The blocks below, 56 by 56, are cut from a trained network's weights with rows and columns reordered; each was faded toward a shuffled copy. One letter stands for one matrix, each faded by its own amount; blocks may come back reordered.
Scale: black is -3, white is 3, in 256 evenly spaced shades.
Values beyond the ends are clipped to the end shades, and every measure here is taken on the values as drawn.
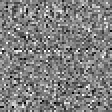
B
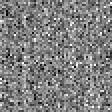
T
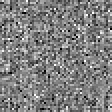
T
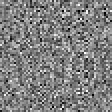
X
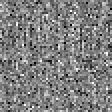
T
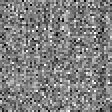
T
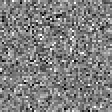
B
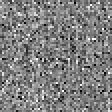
T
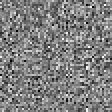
X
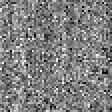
T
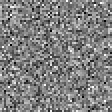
X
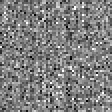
T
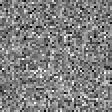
B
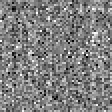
T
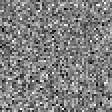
B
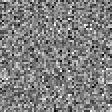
X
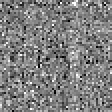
T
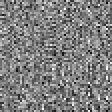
X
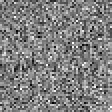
X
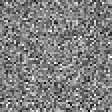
X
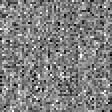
T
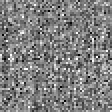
T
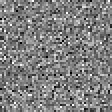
B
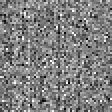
T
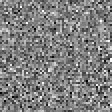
B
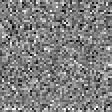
B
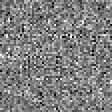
B
